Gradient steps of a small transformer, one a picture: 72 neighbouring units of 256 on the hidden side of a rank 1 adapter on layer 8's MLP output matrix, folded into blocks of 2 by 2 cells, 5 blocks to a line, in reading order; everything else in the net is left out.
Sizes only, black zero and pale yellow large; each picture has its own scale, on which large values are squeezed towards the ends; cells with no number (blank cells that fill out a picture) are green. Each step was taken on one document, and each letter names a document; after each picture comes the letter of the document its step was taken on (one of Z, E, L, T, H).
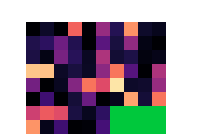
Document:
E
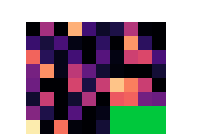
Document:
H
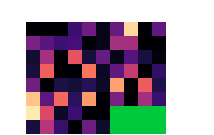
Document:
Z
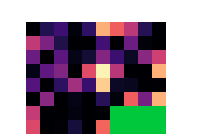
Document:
H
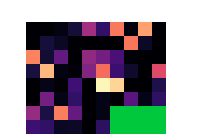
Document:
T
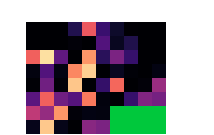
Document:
T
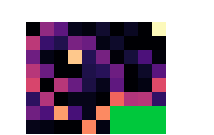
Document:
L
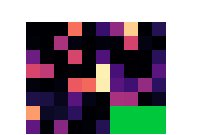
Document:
Z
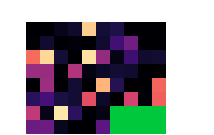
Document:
T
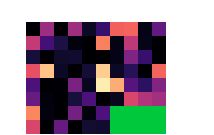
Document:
H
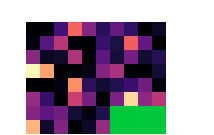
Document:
E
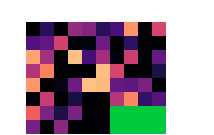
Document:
Z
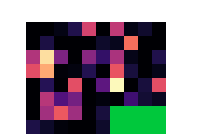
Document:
T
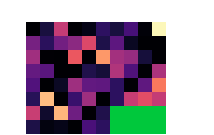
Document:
L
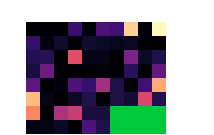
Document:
L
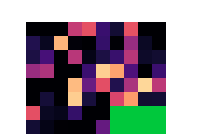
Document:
Z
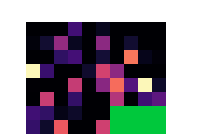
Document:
Z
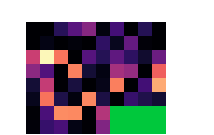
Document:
T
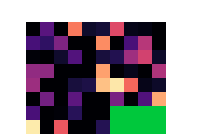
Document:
H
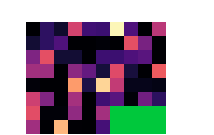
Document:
H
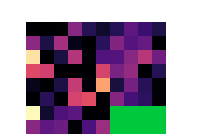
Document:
Z
